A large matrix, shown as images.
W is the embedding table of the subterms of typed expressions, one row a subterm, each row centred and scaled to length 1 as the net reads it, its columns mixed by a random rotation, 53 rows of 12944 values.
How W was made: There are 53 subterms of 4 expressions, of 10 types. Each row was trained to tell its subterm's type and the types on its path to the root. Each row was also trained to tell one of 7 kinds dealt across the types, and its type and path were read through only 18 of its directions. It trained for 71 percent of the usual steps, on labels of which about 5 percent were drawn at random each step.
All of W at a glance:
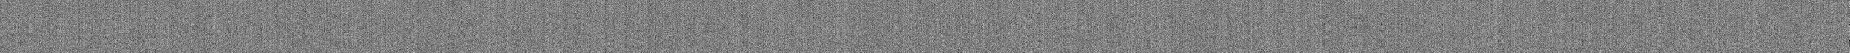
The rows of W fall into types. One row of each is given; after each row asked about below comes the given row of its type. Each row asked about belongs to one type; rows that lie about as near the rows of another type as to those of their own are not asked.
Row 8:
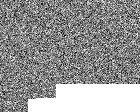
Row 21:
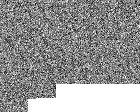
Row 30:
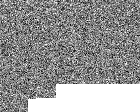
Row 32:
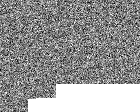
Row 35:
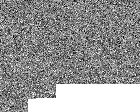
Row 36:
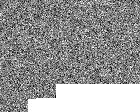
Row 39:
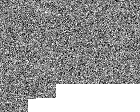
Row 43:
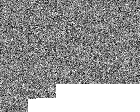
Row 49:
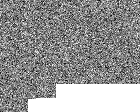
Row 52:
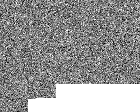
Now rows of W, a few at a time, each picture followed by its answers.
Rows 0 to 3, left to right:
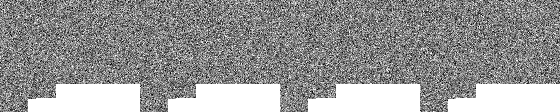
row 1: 52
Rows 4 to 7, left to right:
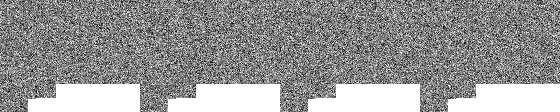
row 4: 52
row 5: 21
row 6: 39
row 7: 49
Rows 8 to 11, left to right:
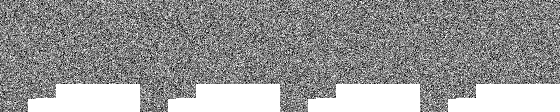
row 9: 49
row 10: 39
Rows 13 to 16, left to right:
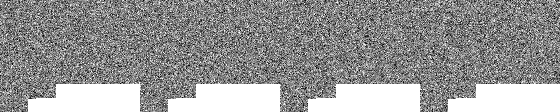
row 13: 36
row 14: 8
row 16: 8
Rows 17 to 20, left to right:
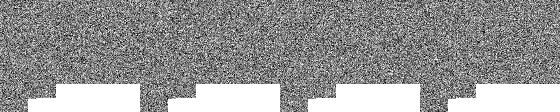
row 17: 35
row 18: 32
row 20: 52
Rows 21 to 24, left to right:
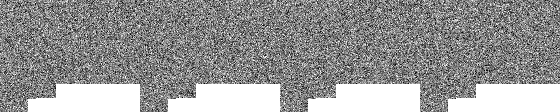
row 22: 8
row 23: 30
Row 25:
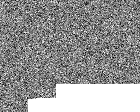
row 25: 36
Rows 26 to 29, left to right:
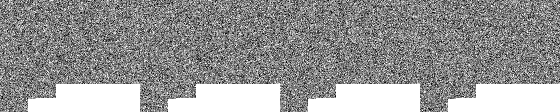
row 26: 35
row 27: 35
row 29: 49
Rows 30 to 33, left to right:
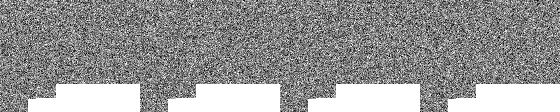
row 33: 49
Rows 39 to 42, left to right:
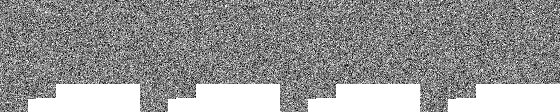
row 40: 30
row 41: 30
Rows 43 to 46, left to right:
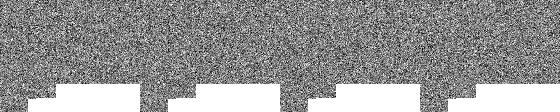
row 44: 43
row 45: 30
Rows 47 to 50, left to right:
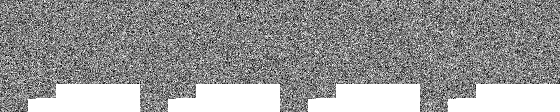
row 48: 39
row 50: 8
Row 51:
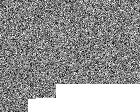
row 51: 52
